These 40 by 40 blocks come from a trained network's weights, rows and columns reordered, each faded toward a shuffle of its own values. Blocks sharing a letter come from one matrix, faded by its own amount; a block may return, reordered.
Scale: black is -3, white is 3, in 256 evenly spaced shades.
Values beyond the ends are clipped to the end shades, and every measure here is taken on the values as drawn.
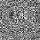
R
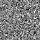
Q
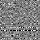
R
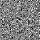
Q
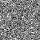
Q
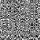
R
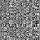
R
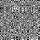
R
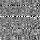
R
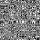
R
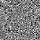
Q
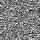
Q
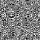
R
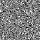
Q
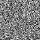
Q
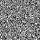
Q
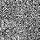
Q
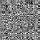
R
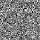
Q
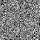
Q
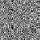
R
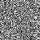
Q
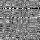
R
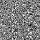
Q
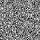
Q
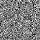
Q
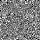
Q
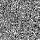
Q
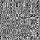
R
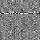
R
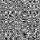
R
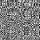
R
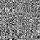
R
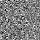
Q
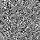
Q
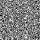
Q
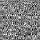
R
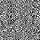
R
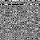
R
